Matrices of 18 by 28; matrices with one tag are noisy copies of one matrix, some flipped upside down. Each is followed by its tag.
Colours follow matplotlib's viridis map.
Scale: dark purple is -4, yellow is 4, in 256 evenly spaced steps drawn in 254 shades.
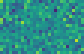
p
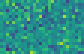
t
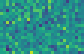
t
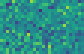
t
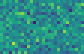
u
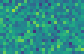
u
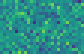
u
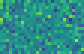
p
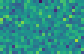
p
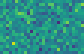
u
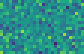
p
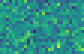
u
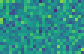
p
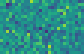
t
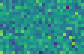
p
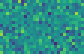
p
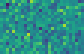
t
